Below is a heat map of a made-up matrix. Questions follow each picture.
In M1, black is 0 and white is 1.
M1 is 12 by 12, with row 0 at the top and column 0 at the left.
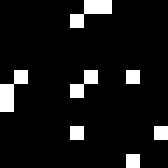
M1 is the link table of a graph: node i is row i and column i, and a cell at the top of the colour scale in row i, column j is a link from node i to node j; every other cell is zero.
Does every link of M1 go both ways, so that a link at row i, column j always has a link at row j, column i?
yes
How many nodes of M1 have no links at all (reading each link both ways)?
5
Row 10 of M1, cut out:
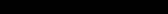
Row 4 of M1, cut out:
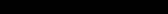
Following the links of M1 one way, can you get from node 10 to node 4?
no
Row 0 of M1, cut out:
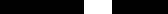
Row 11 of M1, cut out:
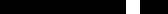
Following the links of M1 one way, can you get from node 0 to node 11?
yes
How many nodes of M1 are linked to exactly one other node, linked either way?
3
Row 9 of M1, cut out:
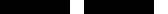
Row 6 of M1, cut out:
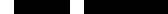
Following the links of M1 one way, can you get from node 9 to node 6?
yes
